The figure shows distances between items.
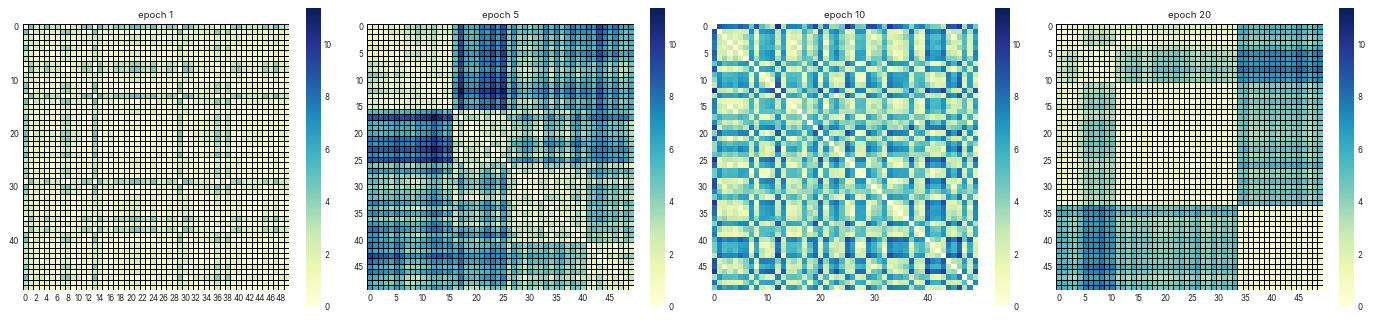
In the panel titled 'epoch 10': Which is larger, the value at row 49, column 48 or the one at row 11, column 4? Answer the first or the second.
the first
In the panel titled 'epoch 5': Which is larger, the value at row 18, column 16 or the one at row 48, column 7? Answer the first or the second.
the second
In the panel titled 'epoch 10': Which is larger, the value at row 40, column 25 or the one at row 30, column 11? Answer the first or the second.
the first
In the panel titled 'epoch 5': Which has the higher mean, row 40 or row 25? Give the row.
25
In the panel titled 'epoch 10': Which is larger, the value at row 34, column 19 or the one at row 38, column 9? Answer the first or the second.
the second
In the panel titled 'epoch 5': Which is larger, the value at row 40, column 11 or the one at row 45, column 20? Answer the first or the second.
the first
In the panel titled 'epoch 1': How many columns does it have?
50
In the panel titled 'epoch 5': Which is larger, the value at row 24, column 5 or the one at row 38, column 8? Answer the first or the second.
the first
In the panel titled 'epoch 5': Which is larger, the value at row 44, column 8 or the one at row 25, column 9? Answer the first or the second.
the second
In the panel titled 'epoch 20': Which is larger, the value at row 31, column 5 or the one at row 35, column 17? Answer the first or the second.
the second
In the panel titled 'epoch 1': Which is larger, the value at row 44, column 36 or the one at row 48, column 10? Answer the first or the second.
the first
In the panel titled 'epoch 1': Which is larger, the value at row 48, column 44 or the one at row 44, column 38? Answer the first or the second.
the second
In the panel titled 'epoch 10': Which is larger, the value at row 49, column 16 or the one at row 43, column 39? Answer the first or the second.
the second
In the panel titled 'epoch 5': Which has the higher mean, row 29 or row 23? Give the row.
23
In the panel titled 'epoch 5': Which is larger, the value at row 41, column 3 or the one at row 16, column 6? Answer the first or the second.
the first
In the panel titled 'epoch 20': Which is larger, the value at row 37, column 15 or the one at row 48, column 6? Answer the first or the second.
the second
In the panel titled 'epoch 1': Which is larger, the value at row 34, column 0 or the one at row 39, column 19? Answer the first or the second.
the first
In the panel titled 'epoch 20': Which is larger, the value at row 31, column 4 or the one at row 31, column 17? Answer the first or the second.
the first
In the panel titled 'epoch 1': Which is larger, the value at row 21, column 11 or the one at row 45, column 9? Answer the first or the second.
the second
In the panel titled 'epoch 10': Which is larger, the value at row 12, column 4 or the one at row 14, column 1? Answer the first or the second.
the first
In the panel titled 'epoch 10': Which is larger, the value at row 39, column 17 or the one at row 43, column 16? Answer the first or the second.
the second
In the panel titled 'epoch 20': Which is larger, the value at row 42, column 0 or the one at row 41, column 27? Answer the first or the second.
the first
